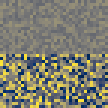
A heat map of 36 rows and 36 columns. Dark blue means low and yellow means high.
The texture is fine-grained noise. Neither half mirrors the other. On average the colour sits 50% of the way up the scale. The top part is calmer, up to a seam about 50% of the way down.
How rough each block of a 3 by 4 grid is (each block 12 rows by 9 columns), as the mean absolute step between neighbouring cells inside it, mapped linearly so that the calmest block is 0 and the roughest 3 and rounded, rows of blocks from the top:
0000 / 2121 / 3333
